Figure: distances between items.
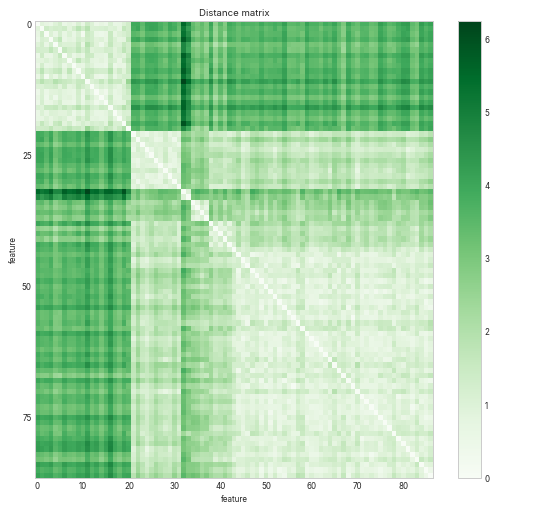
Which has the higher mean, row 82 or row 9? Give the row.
9
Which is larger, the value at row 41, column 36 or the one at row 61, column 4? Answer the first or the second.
the second
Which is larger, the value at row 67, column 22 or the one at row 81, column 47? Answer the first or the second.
the first
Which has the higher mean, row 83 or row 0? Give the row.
0
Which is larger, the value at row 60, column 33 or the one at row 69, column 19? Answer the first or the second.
the second
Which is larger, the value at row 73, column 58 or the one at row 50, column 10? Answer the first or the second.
the second
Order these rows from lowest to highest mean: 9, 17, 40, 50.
50, 40, 17, 9
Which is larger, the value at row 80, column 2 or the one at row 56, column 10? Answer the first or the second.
the first
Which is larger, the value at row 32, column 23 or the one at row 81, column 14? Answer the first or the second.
the second
